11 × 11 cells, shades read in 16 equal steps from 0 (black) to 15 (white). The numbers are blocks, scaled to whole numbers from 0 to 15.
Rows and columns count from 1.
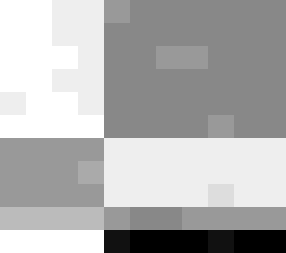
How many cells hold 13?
1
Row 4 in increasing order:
8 8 8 8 8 8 8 14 14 15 15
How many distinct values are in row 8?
3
